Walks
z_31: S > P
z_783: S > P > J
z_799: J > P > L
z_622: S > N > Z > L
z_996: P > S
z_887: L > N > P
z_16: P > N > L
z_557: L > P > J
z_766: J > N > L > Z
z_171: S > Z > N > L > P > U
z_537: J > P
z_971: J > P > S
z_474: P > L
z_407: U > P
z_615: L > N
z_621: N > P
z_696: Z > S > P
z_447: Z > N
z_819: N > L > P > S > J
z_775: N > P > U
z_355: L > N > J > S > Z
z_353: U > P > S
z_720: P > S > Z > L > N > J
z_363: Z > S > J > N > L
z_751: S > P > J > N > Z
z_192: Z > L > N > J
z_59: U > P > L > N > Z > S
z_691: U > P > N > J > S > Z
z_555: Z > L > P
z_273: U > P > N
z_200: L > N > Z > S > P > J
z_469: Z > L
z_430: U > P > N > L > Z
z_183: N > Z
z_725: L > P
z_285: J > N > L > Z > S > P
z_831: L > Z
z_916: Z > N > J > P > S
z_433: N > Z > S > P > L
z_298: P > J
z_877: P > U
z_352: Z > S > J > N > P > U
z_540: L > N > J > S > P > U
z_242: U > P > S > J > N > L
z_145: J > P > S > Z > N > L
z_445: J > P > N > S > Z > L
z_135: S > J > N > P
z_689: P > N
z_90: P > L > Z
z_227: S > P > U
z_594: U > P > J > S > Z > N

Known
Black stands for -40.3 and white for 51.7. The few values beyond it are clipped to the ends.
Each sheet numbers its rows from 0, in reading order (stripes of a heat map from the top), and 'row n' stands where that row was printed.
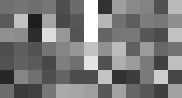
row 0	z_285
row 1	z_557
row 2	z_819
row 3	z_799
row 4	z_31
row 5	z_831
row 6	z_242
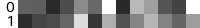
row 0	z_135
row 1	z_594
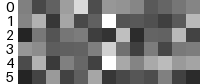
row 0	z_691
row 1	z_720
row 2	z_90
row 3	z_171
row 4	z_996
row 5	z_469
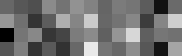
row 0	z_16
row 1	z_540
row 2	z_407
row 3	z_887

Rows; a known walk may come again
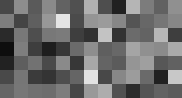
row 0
z_59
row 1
z_691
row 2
z_90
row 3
z_725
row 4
z_447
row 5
z_621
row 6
z_183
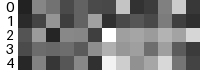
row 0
z_831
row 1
z_469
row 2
z_971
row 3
z_474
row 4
z_273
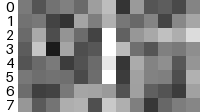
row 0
z_145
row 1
z_227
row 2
z_916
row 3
z_557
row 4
z_696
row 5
z_285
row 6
z_242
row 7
z_355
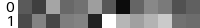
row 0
z_622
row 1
z_689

